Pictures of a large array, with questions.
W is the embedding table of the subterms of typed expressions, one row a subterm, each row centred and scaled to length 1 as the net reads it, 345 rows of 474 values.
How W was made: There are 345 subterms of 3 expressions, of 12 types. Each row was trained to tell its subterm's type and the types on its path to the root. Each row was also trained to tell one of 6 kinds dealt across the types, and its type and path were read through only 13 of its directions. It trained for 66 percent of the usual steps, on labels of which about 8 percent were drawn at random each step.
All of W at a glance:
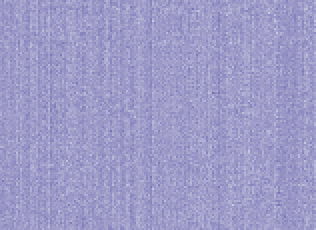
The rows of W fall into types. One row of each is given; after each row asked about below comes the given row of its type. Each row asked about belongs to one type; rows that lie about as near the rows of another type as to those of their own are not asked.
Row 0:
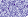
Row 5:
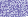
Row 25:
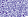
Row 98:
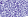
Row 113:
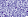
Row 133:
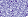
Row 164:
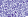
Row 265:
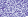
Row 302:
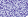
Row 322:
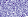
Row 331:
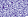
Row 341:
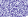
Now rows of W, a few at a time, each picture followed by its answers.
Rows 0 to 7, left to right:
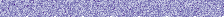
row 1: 265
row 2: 322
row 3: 265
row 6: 302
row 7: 265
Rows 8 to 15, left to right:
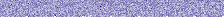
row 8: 133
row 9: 0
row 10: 0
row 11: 164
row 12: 98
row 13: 0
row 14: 322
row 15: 164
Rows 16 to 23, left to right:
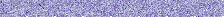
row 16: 265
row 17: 265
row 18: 0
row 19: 0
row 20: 265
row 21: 331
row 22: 5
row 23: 98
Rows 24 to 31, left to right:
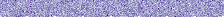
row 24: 302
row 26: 5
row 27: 331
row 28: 341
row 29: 302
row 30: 265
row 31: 341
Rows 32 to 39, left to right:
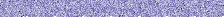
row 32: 265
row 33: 113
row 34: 302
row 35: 341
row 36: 341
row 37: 0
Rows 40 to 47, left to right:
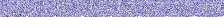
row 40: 302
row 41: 0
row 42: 322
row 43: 265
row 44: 265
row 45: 265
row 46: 341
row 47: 5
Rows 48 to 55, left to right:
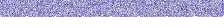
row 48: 331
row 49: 0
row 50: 113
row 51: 0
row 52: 164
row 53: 265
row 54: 322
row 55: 341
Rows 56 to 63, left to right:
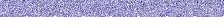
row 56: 113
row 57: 322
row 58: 164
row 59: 341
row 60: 25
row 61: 265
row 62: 133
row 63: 265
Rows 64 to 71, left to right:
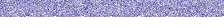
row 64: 265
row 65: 133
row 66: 5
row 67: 265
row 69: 133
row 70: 341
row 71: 133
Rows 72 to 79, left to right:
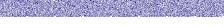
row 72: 164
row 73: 25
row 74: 98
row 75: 25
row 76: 331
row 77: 0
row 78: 5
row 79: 98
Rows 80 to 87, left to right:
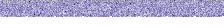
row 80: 341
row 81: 25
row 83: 302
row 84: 0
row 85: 341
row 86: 25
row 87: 113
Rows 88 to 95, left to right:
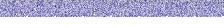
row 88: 0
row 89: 0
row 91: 322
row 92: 113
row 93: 5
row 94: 322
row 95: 322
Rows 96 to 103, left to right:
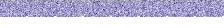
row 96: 133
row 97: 331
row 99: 25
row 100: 25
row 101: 331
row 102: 302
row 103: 0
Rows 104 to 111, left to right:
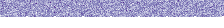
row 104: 265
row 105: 302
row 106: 133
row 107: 0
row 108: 98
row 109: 0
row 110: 265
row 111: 5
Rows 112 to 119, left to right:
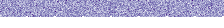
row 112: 341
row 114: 302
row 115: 164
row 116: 133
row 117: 341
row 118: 265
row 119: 0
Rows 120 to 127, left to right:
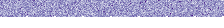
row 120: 331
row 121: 302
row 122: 322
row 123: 302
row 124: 341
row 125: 331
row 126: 25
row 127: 164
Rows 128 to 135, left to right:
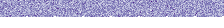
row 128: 265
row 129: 331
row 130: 341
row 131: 302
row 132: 302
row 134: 331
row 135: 0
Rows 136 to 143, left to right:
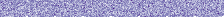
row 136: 98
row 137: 164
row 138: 133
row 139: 302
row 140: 302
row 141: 113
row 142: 25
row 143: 5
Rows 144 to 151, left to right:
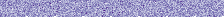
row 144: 113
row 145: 133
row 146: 265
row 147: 164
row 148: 0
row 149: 331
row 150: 341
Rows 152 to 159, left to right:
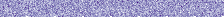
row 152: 25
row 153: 341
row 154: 98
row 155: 265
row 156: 133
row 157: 302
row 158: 5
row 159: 25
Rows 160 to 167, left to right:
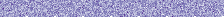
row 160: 98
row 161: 331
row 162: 98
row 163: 0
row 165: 113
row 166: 0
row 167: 322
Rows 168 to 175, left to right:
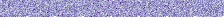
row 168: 113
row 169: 5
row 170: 5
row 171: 265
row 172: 25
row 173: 133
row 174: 25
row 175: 341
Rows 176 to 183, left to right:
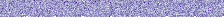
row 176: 265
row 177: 341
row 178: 25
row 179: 302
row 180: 98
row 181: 164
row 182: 0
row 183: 113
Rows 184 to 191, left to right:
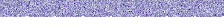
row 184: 98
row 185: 302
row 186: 331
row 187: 5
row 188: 265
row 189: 25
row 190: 98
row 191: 113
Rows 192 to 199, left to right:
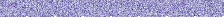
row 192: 113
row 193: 98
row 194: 331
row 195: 133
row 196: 133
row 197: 322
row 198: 0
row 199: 98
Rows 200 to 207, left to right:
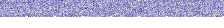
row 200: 113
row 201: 331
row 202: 113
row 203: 341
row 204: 98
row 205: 265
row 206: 133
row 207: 164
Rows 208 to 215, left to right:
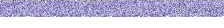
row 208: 0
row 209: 133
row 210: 25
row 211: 341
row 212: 113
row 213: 25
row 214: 98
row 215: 341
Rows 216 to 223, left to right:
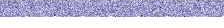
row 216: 113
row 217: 265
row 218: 341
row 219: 341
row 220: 5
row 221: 25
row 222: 5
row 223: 164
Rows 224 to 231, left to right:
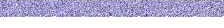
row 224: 331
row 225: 341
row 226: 302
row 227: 133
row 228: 25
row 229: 25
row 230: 133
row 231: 164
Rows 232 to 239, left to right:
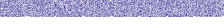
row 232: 5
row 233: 0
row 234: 25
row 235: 98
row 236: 0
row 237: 164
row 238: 113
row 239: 322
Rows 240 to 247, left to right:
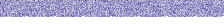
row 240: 5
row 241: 5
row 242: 331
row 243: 164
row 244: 322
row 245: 5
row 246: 265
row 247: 341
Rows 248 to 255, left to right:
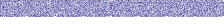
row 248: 331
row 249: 331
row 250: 302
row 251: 5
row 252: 5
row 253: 5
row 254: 133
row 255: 5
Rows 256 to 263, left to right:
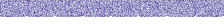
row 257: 322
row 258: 302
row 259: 25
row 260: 322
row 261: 322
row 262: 265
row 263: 302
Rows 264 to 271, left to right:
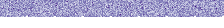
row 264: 322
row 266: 331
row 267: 113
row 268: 322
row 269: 164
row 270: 302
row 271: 331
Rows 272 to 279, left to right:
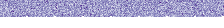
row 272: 113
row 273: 322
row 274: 25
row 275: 164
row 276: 322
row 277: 98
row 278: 164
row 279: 5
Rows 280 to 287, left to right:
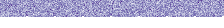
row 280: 0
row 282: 265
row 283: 133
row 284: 302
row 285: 133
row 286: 133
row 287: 331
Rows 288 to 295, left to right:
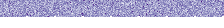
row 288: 113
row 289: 5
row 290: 164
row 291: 322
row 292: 331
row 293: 331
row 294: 98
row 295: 164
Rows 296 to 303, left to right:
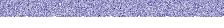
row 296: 322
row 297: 322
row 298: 113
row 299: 98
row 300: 265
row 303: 133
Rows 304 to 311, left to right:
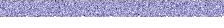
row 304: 331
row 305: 331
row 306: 25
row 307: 5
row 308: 164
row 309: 113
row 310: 322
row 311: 98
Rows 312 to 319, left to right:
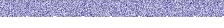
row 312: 98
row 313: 331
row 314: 302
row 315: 164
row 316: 164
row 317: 331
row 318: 331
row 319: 164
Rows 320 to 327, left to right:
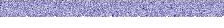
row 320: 164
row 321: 113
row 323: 341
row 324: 322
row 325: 331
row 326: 331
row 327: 0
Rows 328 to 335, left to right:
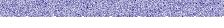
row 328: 341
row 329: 0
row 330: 0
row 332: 25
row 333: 302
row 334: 0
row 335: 0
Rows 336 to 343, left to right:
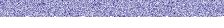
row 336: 331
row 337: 0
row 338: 341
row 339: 0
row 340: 331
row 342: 265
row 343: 341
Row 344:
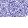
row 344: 322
